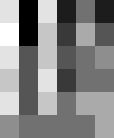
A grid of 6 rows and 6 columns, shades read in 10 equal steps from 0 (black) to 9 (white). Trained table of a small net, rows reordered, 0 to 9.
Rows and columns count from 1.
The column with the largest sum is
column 1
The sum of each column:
45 13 41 16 28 25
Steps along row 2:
down up down up down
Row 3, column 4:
3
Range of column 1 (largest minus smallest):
4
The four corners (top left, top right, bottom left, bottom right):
8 1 5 6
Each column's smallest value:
5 0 4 1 4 1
